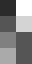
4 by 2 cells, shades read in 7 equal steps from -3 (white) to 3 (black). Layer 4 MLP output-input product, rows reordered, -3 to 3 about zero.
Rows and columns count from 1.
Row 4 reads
-1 1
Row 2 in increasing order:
-2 1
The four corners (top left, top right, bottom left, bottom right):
2 -3 -1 1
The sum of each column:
2 -3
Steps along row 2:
down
